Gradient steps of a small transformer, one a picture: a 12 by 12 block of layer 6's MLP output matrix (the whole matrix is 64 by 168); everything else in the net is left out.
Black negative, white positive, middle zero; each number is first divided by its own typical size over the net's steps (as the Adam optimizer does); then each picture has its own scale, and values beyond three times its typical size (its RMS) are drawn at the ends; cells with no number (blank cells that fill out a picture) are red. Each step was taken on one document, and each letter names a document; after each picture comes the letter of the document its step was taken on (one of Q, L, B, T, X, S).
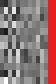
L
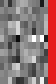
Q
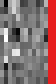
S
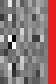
L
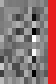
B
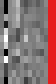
S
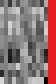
Q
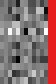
Q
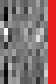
S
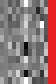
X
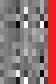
X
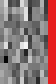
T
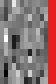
S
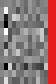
S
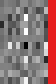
X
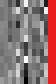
X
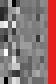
L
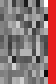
Q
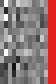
T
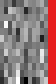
T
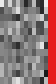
Q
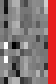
S
